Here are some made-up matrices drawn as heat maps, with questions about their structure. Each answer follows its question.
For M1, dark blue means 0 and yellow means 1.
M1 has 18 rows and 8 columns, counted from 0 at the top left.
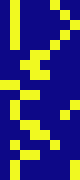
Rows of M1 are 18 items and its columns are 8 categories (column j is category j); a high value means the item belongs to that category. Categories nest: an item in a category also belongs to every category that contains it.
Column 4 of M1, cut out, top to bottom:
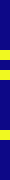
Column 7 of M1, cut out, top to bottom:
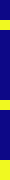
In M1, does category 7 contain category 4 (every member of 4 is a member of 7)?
no
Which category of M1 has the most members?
1
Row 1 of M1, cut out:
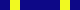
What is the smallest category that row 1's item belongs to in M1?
6
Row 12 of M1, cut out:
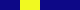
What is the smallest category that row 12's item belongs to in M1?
2
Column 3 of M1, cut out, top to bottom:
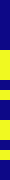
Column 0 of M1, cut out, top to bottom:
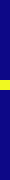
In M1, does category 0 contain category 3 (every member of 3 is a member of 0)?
no
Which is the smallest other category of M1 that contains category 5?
1
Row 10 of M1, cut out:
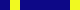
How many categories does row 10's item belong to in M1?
2
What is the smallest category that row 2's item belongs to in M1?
7
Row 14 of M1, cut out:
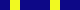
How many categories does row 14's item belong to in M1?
2
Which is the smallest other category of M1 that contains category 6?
1
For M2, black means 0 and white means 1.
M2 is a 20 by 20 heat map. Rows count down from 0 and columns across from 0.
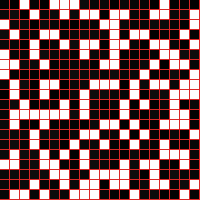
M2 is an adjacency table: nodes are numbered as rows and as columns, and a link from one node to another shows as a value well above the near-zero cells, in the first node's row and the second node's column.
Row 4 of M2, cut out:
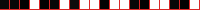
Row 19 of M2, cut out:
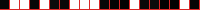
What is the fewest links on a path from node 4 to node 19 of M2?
1
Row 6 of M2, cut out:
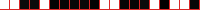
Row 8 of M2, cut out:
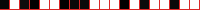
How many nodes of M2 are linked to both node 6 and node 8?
6
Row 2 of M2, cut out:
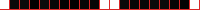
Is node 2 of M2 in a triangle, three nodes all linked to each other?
no
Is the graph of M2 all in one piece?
yes
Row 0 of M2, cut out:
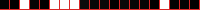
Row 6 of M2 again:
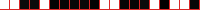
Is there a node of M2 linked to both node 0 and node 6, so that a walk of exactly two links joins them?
no
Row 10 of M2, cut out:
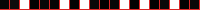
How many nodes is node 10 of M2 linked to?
6
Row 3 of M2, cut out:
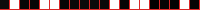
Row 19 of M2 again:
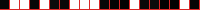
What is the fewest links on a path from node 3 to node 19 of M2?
2
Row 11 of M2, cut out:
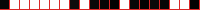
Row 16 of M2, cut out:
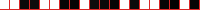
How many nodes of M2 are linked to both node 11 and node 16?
6
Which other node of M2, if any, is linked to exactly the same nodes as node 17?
none
